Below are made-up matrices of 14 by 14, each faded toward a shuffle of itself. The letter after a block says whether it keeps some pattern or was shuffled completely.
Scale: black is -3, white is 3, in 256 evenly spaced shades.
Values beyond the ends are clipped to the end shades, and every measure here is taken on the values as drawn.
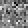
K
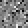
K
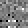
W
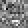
W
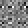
W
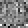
W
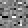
W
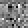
W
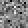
K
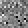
K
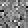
K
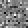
K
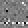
W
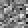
W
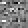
W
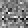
W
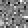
K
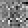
W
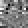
W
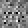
W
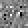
W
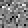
K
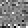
W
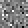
K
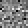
K
